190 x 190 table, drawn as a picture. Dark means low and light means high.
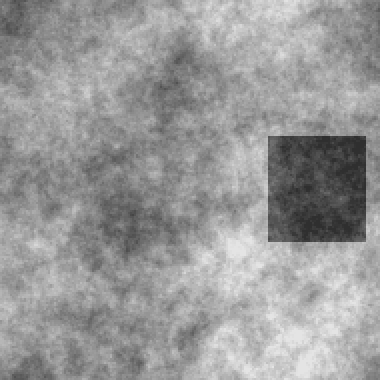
Odd patch: lower, in the middle right. Average level on the scale: 60%. Ninth with the highest average: bottom right. Ninth with the lowest average: middle right.
